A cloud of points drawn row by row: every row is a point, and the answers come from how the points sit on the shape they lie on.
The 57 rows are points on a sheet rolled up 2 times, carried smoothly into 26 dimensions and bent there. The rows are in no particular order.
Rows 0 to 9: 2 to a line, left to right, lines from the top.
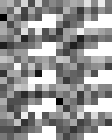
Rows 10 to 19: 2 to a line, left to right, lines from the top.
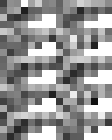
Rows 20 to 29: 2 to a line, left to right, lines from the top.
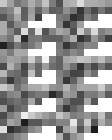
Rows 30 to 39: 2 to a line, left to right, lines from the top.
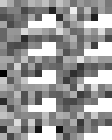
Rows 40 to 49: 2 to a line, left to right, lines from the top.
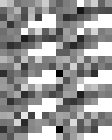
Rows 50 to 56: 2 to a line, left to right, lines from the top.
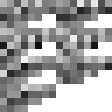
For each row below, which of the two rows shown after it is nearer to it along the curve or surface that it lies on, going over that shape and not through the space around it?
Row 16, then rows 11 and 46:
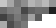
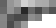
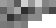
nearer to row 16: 11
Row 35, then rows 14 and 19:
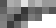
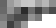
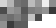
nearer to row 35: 14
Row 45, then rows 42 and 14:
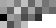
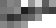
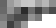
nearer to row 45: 42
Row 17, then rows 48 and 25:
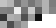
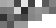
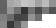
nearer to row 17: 48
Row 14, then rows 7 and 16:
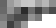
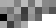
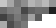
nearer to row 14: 16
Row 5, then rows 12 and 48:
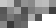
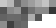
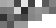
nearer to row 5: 12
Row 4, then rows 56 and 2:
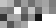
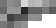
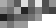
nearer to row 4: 2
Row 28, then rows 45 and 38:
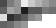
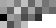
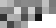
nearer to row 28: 45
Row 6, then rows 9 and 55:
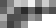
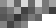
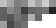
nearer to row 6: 9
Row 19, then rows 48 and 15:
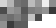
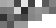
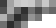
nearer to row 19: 15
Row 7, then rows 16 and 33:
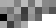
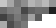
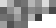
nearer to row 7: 33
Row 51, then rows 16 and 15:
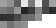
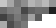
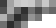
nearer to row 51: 15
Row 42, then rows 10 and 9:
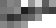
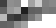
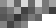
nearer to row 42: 10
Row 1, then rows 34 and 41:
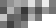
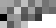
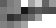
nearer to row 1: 41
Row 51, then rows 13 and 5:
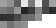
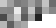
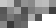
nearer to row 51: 13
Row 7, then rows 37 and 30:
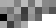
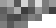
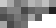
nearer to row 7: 37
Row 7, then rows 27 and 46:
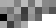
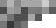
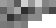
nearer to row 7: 46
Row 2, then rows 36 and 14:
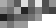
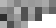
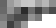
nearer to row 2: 36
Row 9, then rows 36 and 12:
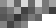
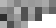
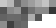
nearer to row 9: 36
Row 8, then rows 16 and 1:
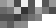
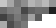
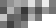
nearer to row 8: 1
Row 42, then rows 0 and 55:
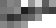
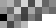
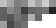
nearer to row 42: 0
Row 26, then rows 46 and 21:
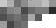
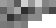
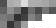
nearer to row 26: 21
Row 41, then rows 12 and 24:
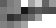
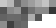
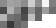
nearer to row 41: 24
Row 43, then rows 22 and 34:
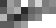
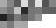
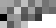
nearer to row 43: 22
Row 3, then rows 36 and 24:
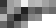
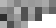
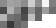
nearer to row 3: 24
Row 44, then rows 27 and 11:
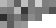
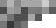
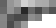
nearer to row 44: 11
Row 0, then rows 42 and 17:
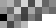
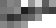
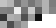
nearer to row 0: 17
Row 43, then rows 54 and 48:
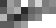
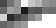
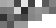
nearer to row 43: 54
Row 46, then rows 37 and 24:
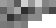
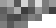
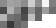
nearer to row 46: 37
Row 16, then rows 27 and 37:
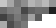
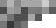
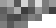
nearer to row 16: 27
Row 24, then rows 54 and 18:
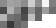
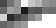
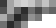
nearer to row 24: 18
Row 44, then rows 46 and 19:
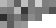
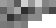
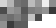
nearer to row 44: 46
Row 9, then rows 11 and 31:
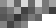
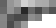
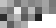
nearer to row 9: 11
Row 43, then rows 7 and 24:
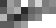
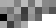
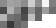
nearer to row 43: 24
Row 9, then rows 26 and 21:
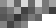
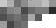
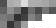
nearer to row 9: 21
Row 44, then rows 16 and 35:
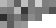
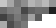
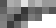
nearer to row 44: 35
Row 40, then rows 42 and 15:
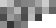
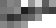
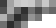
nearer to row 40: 15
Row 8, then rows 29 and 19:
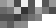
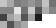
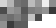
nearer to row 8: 29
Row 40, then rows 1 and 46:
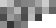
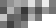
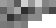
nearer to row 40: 1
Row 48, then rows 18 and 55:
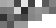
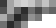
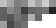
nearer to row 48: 18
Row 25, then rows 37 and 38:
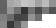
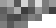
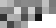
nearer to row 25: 37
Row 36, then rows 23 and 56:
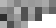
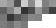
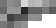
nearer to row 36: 23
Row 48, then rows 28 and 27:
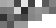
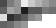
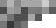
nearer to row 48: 28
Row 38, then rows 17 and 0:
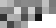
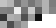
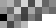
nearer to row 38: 17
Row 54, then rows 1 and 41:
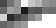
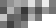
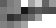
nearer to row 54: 41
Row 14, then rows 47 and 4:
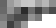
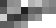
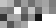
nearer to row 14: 47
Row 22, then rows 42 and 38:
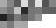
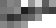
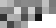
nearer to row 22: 42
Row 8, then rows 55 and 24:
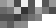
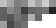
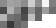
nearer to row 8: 24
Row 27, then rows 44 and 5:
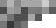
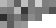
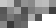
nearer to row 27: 5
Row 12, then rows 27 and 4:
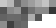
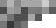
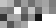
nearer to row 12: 27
